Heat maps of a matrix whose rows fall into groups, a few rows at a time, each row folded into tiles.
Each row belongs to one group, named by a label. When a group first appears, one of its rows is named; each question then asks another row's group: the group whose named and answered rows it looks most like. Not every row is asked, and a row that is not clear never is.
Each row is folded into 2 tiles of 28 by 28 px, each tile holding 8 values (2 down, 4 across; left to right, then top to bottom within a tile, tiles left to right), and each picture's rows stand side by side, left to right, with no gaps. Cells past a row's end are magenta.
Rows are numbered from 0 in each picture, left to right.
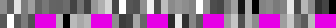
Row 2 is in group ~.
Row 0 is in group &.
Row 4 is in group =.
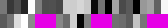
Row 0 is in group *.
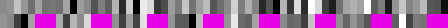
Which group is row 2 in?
*
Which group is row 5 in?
*
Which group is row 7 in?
&
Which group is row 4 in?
&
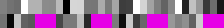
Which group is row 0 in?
~
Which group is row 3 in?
&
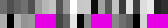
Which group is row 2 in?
*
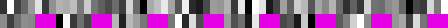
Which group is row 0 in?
~
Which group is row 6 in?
*
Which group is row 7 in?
=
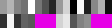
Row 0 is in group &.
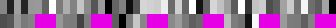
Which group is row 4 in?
*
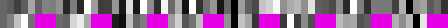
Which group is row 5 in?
&
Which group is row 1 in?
*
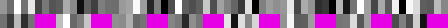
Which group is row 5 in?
&
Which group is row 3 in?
~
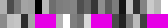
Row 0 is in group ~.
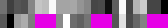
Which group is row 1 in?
&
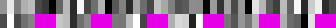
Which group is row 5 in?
*
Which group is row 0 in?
&
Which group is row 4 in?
*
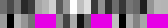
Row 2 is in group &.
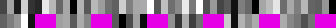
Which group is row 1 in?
=
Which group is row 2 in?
~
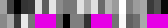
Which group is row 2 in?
&
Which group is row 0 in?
=
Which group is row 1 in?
~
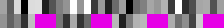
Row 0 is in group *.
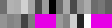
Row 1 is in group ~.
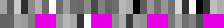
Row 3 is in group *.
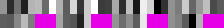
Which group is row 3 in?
*
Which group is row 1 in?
*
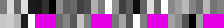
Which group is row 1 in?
=
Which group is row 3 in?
*
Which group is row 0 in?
&
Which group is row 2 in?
=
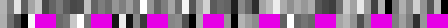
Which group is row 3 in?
*
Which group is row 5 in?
&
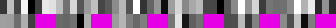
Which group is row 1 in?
*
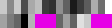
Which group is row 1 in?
=
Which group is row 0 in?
*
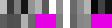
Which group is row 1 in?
&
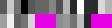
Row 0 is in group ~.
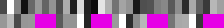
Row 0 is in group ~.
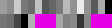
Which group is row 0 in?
*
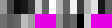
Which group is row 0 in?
=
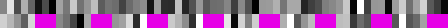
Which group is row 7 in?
&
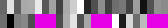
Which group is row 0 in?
~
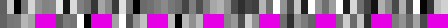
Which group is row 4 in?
=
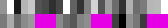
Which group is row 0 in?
&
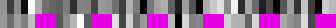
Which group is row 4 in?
&
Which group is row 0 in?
*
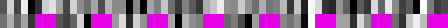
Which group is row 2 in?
=
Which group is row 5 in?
*
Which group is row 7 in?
*
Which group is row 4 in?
*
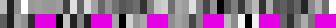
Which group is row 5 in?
=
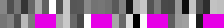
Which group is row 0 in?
=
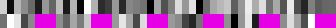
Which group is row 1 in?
*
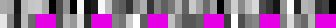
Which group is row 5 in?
&
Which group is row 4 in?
&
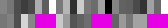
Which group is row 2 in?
=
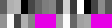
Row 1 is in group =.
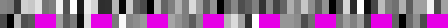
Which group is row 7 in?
~
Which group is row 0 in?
~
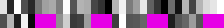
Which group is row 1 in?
&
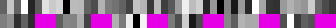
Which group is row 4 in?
*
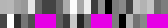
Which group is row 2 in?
~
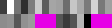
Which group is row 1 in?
~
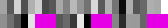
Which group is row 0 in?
*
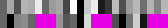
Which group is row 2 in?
~
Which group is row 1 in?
*
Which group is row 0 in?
~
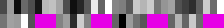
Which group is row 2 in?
~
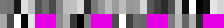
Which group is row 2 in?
&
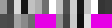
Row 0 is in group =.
